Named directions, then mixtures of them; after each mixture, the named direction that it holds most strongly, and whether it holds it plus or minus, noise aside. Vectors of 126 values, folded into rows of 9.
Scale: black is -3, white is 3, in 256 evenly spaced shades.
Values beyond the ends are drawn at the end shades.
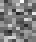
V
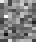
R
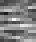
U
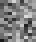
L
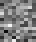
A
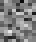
V, minus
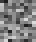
R, minus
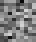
V, minus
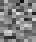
V, minus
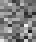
L, minus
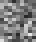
L, minus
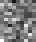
L, minus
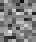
V, minus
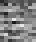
U, plus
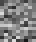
A, plus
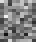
R, plus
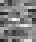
U, plus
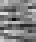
U, minus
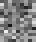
A, minus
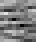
U, minus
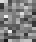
R, plus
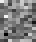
R, plus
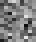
L, plus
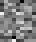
V, minus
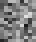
L, plus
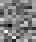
A, minus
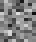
V, minus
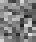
L, minus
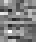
U, minus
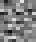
V, plus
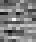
U, plus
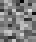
V, minus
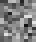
L, plus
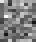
R, plus
